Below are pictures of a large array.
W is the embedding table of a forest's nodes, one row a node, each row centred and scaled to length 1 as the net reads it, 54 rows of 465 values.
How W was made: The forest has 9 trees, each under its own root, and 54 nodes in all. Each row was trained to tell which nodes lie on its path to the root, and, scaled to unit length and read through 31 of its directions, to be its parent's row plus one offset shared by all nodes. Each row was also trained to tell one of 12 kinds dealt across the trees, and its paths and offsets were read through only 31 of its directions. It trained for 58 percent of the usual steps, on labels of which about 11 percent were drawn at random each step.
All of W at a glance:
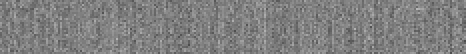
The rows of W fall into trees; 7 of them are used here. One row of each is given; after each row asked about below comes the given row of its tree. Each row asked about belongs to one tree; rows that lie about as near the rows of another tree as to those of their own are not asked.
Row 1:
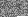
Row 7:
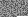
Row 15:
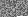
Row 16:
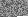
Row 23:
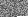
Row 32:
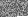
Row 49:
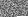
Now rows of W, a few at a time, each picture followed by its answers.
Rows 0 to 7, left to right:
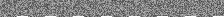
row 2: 49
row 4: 7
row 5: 1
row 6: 16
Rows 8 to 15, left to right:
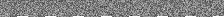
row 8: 23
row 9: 23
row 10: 49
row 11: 32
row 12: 16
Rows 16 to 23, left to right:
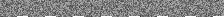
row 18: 7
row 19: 16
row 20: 7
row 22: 32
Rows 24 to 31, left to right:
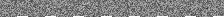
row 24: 23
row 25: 16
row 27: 23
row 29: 32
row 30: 32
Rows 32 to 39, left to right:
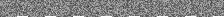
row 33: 32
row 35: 49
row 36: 7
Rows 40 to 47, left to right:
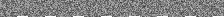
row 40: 32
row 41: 32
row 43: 23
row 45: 16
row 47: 1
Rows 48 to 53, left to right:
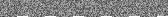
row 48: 16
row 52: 32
